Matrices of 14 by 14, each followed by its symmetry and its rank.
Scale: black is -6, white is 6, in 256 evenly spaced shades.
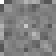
symmetric, rank three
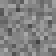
neither, full rank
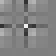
symmetric, rank one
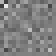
symmetric, rank three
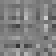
antisymmetric, rank two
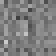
neither, rank three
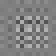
symmetric, rank one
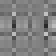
neither, rank one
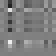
neither, rank one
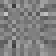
antisymmetric, rank two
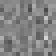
neither, rank three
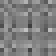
antisymmetric, rank two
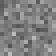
neither, full rank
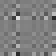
symmetric, rank one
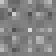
symmetric, rank three
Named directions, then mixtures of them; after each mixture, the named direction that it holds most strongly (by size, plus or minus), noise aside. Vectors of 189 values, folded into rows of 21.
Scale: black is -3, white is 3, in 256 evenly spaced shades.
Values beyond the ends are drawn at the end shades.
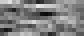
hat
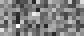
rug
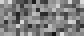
rug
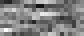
hat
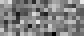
rug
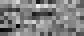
hat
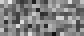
rug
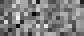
rug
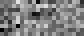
rug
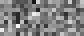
rug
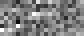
rug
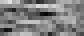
hat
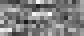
hat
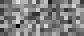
rug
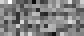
rug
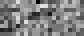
rug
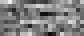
hat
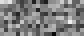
rug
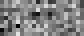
rug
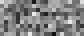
rug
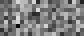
rug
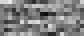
hat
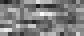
hat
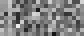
rug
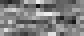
hat
